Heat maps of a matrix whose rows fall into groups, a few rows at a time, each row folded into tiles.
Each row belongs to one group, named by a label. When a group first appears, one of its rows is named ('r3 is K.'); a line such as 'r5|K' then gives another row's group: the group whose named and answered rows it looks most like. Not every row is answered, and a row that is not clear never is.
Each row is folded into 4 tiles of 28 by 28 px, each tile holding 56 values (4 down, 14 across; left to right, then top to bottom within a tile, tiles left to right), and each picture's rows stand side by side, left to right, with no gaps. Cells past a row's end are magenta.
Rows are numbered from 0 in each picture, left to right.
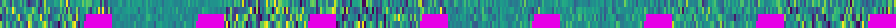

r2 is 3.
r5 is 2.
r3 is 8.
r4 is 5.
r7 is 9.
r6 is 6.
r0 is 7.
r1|5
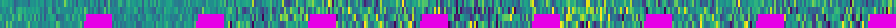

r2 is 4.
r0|2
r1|5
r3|7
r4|8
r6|7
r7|9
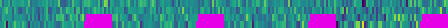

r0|4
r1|9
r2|9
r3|8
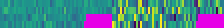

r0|5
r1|6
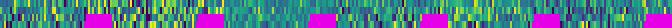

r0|4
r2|5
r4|6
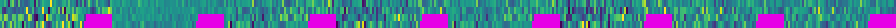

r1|6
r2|4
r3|8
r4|4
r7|5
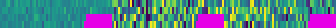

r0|5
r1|3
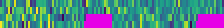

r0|6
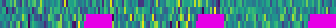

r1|7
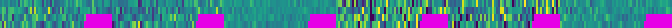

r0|5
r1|8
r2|6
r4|4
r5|6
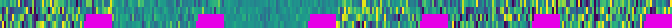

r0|3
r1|9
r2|2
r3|6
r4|4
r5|3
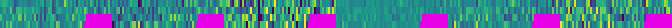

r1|8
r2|3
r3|2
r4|2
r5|6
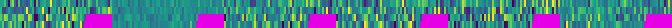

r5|2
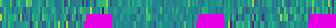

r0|9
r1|5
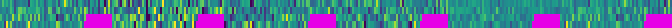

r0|2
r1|3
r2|8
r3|9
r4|5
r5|2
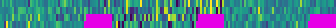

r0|2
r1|4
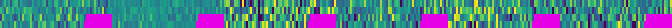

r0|7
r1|2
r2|3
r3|4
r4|6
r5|9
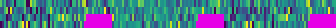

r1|9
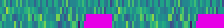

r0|7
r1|7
